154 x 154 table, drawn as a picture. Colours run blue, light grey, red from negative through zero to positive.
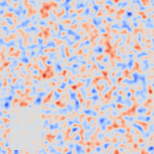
Stripes: none. Odd patch: calmer, in the bottom left. Calmest part: bottom left. Lone odd cells: none. Grain: blotchy. Mirror symmetry: none.
